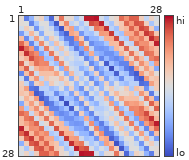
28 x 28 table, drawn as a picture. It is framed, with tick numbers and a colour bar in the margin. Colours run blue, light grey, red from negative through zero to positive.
Average level on the scale: 50%. Symmetry: a half turn. Slope: none. Grain: diagonal, down to the right.
